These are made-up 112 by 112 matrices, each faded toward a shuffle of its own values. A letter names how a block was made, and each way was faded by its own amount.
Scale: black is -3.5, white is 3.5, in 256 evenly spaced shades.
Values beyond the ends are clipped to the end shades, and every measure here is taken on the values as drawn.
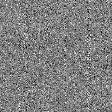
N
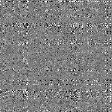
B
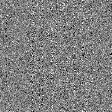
N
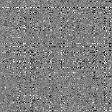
B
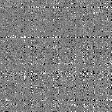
B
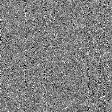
N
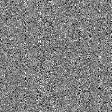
N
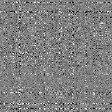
B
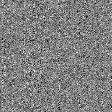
N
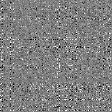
B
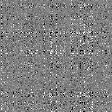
B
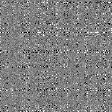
B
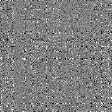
B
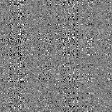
B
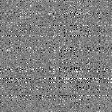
B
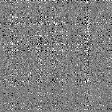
B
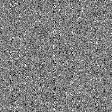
N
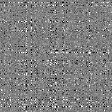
B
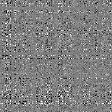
B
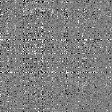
B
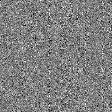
N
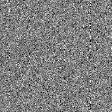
N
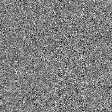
N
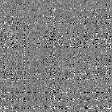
B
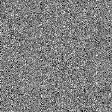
N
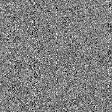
N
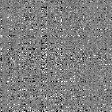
B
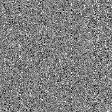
N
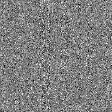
N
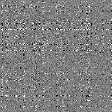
B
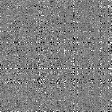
B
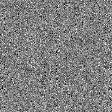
N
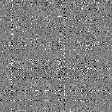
B
